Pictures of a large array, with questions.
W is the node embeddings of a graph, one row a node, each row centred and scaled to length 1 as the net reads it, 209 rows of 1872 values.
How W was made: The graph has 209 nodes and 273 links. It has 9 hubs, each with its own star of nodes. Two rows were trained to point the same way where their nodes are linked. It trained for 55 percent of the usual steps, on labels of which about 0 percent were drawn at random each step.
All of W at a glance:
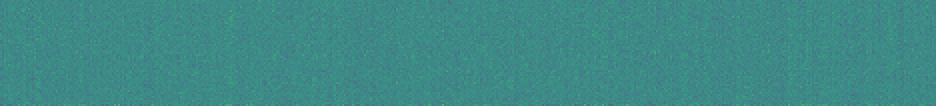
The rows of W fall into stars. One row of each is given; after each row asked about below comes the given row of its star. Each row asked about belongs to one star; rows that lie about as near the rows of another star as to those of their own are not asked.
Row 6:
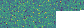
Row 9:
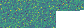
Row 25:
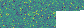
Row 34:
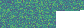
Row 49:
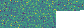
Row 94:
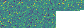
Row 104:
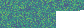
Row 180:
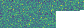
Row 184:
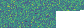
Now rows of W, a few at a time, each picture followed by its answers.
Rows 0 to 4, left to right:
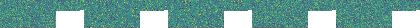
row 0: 180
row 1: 9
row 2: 9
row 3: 184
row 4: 34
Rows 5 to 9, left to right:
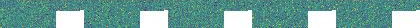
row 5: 6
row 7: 180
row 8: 9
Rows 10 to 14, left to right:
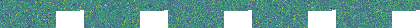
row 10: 94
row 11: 104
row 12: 184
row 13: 180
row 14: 104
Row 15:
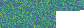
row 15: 6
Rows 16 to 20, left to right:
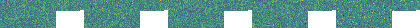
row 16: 184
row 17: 9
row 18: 6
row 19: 9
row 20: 49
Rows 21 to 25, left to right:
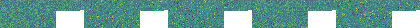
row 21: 9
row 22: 49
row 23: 6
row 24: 94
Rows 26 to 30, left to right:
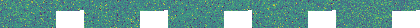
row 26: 180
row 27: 104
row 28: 184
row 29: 104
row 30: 34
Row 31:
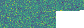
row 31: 180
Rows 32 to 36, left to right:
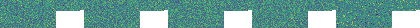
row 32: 49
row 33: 94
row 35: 34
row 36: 184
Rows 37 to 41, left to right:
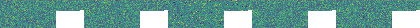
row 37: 49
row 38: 6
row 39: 49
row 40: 25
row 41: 9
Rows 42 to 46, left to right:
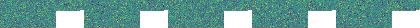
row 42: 104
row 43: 34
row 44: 104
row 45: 94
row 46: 180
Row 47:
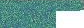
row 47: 104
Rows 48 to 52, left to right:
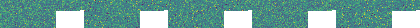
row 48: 9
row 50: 49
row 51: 104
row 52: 25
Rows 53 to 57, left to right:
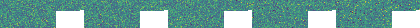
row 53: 9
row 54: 94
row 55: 6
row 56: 34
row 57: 180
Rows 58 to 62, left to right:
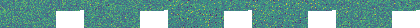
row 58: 6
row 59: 180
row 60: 94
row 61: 94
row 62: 25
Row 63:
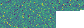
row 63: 34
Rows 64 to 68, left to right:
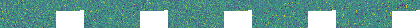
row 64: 49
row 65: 6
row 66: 34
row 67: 184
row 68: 25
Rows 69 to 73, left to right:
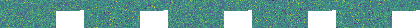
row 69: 25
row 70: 25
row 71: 49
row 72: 94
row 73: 104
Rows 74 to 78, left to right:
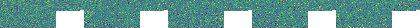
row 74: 49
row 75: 104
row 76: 94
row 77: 25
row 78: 34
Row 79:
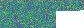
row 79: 25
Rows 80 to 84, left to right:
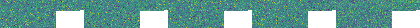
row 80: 9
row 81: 104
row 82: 49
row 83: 6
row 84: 94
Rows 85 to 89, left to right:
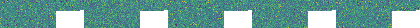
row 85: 9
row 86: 49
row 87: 9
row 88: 180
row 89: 180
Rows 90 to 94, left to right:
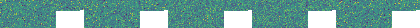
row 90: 180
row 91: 94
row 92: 104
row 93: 49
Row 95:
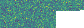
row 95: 184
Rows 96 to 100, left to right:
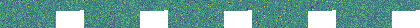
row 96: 94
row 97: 49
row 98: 180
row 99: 6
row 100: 180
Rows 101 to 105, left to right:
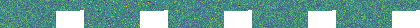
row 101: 9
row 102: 180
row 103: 104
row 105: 104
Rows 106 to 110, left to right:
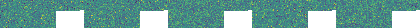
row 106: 180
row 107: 180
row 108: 25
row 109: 9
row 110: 49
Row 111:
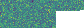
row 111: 9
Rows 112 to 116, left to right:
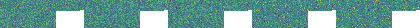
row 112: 25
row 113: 49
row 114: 49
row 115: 49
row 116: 9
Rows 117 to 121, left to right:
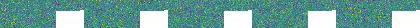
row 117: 49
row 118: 6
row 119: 184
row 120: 25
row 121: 94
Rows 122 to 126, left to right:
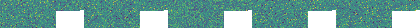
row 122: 49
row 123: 180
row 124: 104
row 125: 94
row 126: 25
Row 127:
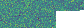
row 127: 180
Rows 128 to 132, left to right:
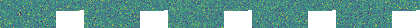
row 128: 25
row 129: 9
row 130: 9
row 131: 104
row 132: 94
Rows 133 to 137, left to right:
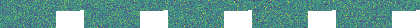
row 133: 184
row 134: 25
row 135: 9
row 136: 94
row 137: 180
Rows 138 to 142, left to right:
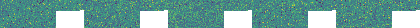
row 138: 184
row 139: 49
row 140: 104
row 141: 34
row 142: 180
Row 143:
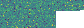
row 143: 34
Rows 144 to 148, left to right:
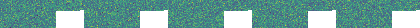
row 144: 184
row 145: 25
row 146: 25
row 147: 6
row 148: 184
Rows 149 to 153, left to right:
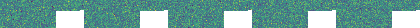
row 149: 184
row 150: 104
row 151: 180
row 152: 34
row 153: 34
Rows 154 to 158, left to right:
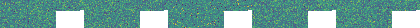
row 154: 34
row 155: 9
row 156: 34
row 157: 49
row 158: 9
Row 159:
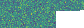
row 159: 6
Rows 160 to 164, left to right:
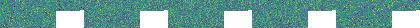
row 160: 6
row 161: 180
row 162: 6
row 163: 184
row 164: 25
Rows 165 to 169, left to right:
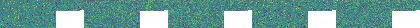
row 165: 184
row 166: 184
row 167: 25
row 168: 6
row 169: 25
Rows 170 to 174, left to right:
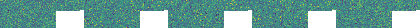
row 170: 180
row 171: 49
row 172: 94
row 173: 49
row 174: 6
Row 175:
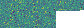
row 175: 6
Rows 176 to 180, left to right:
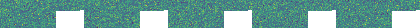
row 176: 6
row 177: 180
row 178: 9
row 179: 104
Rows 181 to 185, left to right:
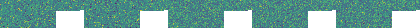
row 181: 9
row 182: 49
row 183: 9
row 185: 94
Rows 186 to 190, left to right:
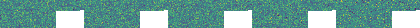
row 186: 104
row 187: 9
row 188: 25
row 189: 49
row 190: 180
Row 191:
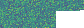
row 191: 25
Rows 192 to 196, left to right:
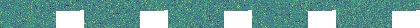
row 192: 25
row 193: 94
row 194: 9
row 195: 34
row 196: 6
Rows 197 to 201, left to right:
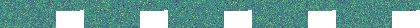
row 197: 180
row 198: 6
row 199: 34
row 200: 184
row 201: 34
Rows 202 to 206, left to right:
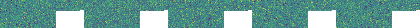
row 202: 49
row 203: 94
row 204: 9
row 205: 180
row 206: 104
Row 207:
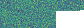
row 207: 6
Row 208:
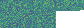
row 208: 94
